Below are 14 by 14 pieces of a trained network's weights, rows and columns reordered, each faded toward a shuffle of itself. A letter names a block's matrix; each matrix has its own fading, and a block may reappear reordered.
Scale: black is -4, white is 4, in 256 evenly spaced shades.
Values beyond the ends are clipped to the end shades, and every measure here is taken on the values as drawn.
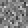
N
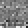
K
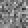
N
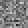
N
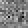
K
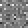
K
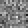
N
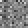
K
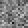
N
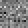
K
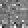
K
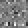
K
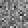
N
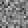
N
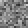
N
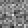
N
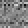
K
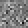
K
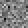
N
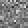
N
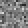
N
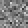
N
